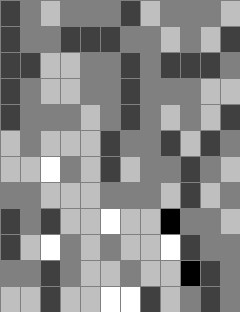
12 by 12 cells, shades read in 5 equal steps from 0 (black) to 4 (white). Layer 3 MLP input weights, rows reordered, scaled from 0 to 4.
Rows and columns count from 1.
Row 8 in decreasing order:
3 3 3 3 3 2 2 2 2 2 2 1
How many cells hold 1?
33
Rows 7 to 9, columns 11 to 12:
2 3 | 3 2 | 2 3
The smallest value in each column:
1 1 1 1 1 1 1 1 0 0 1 1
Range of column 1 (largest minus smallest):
2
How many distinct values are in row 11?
4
